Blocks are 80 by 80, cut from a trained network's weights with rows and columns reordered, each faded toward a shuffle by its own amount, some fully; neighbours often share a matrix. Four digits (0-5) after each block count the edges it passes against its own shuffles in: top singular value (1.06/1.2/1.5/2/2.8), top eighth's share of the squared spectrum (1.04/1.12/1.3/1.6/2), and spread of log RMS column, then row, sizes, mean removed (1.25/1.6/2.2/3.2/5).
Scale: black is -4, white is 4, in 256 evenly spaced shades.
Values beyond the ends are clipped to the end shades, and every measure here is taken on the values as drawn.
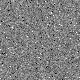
0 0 0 0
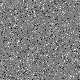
0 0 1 0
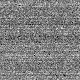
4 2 0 2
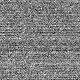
4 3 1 1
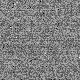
2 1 0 0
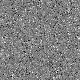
0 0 0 0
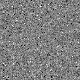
2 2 1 0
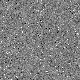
1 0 0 0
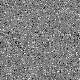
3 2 0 1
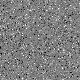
0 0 0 0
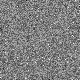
0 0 0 0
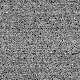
2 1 0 0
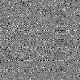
4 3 0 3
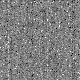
2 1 0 0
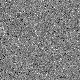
1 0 0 0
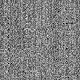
3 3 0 1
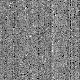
3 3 2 0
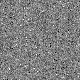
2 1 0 0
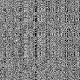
4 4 3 2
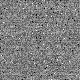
2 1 1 0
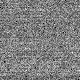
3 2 0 0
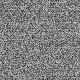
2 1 0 0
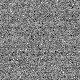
1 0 0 0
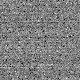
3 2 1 0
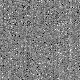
2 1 0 0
